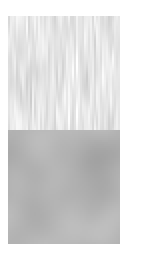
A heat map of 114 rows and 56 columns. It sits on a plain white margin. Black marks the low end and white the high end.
It is made of 2 by 1 panels. Panel 1,1: very high, streaked downward, faint in contrast. Panel 2,1: high, smooth, faint in contrast.
